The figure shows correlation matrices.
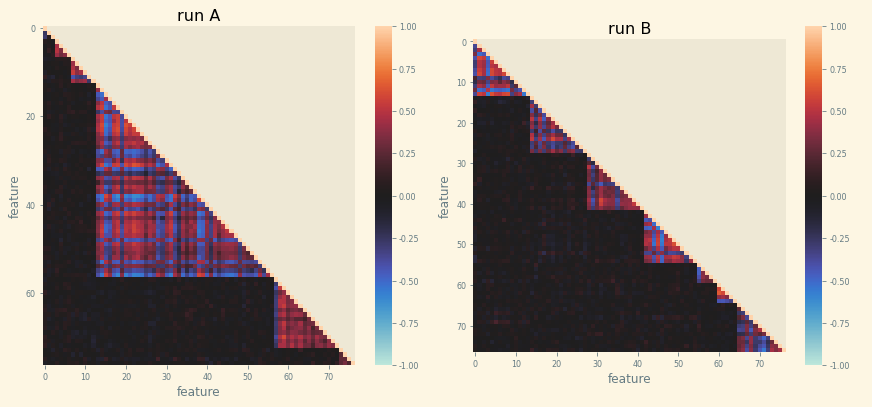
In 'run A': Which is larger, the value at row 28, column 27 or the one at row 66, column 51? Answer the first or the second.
the second
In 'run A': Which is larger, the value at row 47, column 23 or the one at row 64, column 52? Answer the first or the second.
the first
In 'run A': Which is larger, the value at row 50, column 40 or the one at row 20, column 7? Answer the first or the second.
the first
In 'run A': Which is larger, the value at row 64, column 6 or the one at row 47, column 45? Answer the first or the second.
the second
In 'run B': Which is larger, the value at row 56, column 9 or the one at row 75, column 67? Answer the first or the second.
the first
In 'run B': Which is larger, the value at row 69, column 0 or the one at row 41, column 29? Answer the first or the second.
the first
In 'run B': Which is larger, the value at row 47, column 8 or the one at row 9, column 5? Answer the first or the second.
the first
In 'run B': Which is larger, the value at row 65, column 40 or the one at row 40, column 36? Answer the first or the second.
the second
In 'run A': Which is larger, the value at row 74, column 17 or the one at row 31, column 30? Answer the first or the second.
the second
